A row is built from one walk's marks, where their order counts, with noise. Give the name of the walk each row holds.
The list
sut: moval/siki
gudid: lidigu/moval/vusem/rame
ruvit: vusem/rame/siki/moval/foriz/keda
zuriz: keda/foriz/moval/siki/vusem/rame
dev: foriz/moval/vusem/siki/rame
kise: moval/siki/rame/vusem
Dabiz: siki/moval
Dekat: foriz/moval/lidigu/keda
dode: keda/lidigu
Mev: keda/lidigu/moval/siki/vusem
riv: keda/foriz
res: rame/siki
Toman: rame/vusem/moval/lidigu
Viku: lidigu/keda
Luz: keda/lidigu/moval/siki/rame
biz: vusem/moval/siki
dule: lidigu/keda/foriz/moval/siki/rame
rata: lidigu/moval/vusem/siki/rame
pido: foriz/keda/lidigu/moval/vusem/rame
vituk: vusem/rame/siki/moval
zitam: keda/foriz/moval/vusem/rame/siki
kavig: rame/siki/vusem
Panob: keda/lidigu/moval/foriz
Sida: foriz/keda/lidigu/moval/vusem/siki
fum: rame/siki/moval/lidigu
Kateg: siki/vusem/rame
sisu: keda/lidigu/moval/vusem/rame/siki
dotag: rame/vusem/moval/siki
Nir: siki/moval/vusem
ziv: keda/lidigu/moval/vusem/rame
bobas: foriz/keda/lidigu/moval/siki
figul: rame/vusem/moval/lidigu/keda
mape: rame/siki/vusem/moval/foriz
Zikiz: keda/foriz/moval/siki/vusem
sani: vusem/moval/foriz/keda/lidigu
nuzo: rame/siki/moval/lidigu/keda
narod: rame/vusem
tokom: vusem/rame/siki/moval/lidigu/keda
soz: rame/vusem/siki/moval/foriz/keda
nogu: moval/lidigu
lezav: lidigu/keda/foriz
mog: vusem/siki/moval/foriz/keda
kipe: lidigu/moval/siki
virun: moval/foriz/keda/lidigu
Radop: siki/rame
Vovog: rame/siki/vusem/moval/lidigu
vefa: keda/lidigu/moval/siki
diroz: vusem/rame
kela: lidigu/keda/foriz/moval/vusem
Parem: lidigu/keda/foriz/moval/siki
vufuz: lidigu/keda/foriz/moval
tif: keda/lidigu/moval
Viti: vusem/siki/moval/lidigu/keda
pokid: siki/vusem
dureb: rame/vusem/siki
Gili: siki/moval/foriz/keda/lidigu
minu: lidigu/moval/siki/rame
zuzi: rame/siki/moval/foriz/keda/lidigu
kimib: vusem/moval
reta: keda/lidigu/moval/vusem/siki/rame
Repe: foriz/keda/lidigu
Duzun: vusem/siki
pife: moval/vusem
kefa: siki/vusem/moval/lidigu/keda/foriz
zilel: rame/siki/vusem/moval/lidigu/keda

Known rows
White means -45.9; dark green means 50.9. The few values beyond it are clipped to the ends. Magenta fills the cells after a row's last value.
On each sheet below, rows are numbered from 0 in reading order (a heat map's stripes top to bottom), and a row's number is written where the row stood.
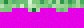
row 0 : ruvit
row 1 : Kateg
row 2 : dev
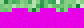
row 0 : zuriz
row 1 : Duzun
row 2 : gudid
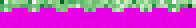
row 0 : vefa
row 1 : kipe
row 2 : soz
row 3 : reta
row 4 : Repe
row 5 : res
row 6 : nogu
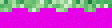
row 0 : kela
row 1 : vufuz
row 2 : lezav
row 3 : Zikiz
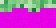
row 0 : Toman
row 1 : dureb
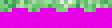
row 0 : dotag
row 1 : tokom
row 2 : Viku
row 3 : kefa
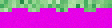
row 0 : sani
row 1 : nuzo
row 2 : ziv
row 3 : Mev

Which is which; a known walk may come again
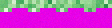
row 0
vufuz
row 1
virun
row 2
Dekat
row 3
rata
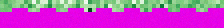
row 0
zilel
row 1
dode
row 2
Viku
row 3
diroz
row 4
minu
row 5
gudid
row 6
Viti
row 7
nuzo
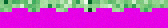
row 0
soz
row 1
ziv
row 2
lezav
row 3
narod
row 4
fum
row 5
sisu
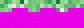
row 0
riv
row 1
kefa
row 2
Dabiz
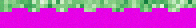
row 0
Sida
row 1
tif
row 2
bobas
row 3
dule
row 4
kise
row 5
Zikiz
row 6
Repe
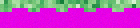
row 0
figul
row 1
vituk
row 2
mog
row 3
biz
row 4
Luz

